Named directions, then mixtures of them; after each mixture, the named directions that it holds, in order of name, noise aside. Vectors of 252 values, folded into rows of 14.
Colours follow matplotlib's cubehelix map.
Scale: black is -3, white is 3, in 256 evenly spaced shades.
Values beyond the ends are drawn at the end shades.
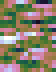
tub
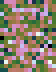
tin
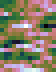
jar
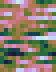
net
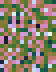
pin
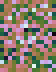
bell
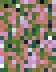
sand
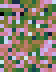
net, pin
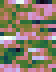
net, tub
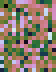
net, pin, sand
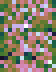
bell, jar, tin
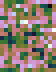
sand, tin, tub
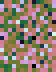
bell, pin, tin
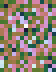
bell, sand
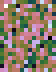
sand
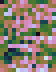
jar, net, pin
